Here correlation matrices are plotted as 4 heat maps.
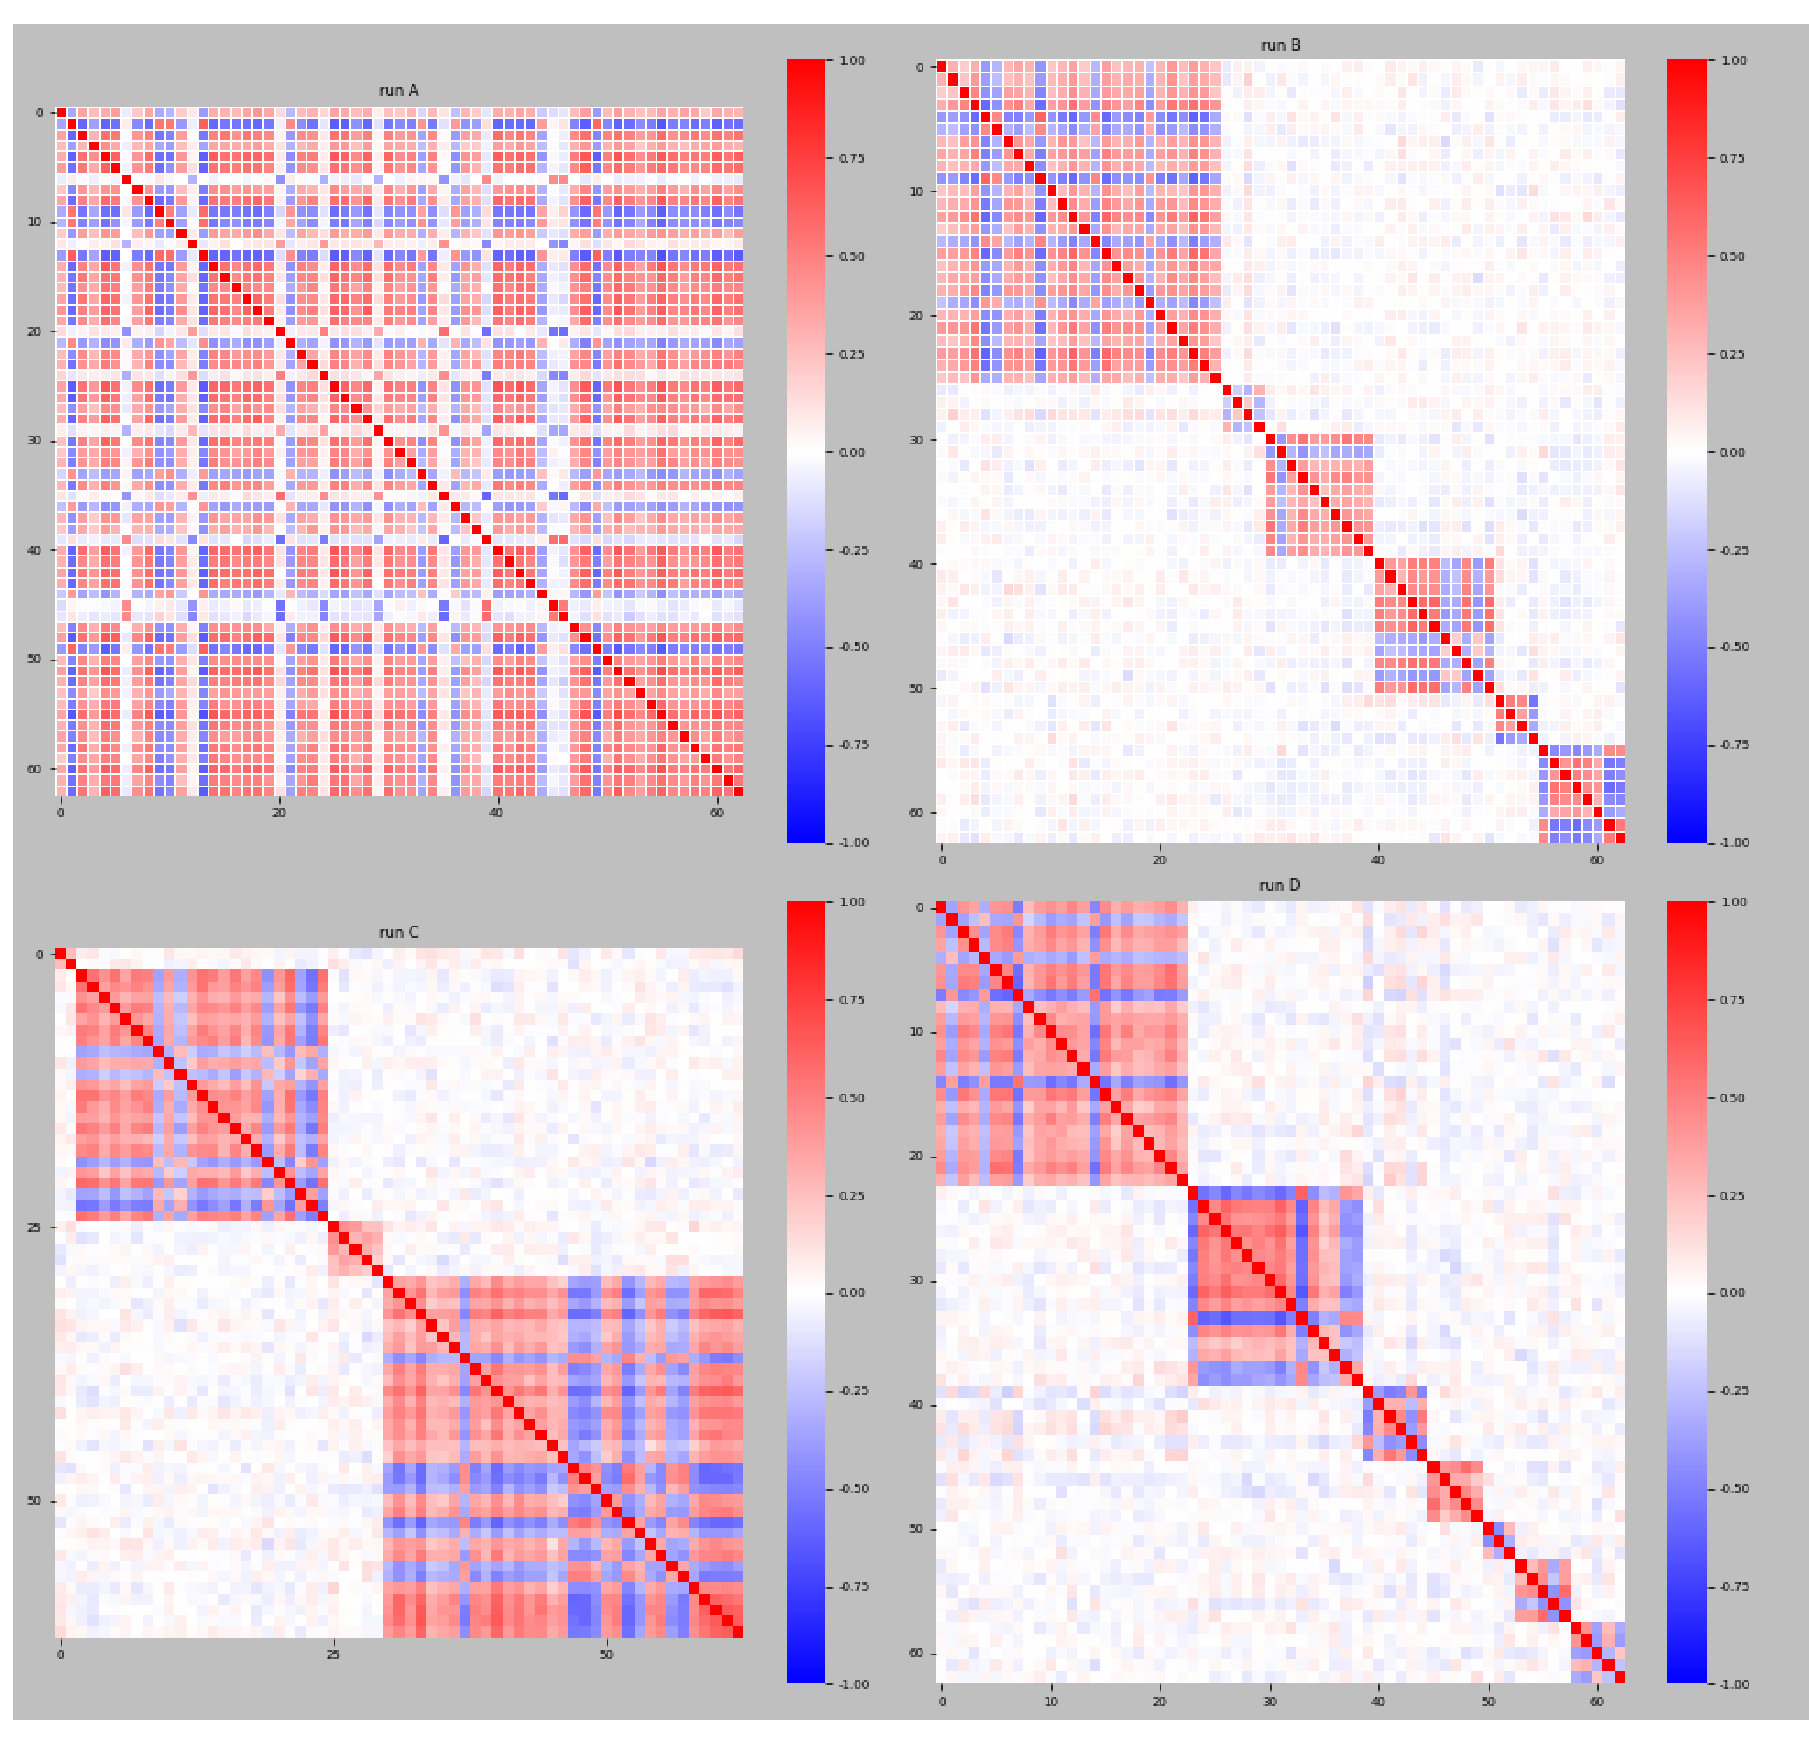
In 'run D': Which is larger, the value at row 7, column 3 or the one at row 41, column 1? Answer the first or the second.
the second
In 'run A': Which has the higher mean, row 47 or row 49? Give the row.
47
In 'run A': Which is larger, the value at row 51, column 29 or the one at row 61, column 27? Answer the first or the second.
the second
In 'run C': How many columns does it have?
63
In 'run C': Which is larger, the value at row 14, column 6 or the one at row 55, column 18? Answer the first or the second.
the first
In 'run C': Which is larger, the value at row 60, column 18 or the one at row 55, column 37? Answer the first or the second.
the first
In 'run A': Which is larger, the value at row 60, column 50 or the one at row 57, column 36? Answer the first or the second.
the first
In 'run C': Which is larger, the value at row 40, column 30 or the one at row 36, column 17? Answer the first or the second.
the first
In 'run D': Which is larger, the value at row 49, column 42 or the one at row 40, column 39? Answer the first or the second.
the first
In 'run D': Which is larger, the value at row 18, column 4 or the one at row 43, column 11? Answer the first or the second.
the second
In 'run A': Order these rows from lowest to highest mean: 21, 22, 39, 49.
49, 21, 39, 22
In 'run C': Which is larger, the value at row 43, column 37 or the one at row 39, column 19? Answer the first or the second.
the second
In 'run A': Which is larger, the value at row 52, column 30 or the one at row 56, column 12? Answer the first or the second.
the first
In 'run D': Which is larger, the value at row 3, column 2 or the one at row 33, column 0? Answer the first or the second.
the first
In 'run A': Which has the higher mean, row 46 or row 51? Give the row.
51
